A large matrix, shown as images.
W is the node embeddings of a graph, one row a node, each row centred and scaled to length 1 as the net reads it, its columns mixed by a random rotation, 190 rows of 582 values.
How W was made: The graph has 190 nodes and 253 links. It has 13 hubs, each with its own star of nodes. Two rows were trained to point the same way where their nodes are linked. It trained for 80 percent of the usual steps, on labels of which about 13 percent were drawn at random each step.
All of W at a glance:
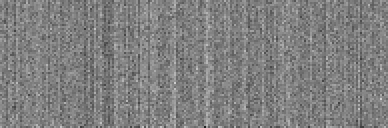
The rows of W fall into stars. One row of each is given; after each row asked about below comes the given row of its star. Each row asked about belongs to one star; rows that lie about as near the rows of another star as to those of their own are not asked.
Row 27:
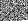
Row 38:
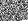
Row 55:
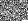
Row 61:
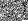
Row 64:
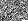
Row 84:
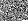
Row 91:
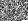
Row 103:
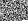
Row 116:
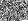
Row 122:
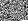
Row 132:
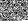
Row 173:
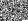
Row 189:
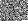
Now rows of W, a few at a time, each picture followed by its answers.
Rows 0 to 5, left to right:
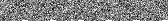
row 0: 84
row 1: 61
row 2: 103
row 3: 132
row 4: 122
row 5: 27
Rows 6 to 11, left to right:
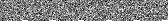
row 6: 189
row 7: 91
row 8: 189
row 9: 91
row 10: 91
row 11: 122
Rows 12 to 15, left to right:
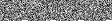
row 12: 27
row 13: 84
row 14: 64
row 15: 27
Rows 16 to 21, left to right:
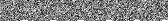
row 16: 116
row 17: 91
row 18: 132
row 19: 64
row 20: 84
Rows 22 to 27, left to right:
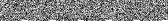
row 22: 122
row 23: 38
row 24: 64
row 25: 64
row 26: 38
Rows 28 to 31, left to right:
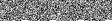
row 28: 91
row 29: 189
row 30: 103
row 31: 132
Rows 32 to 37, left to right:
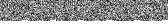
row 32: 116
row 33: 38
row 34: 91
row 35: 84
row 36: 189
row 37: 61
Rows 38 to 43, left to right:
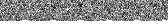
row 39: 173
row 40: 132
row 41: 55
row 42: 103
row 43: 61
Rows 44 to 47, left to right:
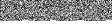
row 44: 61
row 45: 84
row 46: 132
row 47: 27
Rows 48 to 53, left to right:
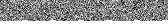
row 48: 116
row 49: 103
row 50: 64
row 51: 103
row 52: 61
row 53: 189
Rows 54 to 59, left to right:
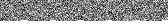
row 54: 132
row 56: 91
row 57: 189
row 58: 64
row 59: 55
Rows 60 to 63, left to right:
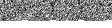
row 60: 132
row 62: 61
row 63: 27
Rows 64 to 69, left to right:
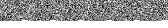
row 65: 116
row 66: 116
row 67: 189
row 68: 84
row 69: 27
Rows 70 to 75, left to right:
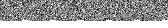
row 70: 61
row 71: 116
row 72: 122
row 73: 64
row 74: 116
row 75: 64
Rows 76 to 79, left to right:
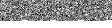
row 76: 64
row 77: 84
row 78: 61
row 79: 116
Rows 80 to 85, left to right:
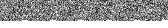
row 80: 189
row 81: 64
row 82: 116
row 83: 84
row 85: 55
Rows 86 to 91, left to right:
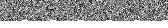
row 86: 189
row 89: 27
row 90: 64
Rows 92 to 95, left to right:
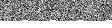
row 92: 173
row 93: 132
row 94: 91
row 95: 173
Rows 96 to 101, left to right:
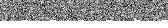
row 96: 38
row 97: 122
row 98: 38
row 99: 38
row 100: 61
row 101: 132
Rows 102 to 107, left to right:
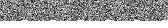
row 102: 173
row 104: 38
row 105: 132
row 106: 84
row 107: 116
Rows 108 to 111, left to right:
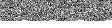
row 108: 55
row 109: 91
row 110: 132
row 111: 122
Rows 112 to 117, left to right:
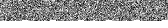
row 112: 103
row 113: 55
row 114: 55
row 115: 64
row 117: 91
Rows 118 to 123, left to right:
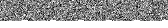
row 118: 189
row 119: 103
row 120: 27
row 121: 103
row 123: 103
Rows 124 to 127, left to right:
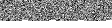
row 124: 55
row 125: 116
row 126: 27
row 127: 116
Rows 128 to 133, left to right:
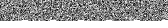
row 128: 189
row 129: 38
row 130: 61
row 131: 38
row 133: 27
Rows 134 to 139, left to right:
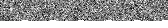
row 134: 132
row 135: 189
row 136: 38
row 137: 103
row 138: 61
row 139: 173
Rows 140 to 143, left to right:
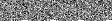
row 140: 38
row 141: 27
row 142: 55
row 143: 64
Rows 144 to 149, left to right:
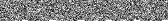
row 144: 103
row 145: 132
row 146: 116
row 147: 38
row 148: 61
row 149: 38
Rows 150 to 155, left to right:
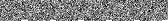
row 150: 61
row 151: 103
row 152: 55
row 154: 84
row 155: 84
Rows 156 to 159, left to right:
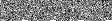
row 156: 55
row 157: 103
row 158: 91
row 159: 91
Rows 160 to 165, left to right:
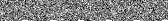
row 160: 91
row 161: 27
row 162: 55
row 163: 103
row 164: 91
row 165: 116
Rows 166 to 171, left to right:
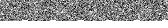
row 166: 61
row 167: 38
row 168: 173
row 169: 132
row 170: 116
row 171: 103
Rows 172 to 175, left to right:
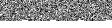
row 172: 122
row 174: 173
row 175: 64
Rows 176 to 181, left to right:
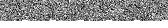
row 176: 116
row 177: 55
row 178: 38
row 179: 27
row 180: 173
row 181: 64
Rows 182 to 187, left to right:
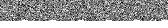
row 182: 132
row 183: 132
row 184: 173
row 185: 64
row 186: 132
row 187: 64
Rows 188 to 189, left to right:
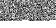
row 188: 84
